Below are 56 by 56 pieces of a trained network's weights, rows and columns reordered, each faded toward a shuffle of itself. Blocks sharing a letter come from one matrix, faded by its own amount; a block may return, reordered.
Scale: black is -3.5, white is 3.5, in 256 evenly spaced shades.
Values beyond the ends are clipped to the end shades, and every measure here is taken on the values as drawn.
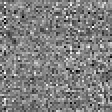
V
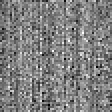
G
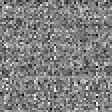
V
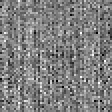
G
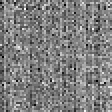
G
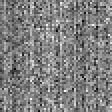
G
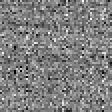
V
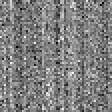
G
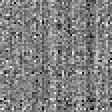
G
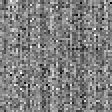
G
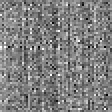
G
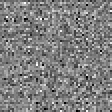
V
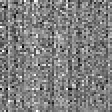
G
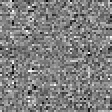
V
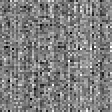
G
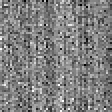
G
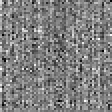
G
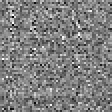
V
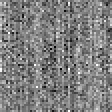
G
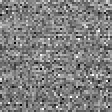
V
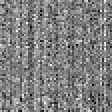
G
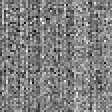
G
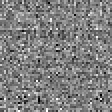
V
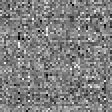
V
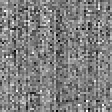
G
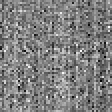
G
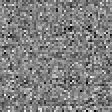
V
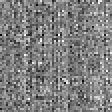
G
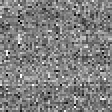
V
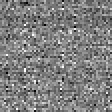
V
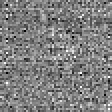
V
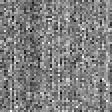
G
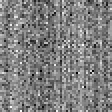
G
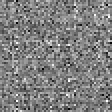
V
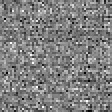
V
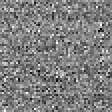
V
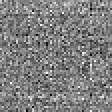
V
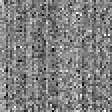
G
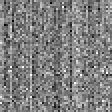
G
